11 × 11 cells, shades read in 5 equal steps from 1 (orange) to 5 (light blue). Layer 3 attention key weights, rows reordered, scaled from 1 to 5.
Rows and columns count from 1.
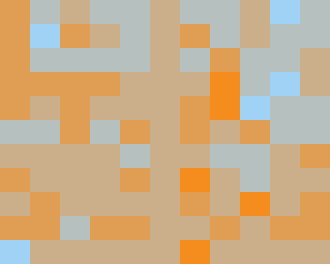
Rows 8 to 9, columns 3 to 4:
3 3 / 3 3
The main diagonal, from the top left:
2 5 4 2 3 3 3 3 1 2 3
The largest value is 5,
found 5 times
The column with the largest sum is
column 10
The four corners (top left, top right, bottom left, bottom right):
2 4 5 3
